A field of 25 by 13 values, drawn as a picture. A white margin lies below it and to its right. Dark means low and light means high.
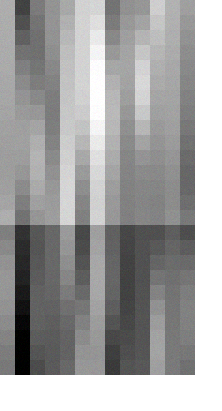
The top middle is the ninth with the highest average. A horizontal seam about 60% of the way down splits the table, and the top part is higher. The grain runs up and down. The bottom left is the ninth with the lowest average.
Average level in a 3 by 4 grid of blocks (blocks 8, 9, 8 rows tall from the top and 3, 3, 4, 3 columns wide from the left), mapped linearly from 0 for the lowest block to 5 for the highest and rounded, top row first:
3554 / 3432 / 0112
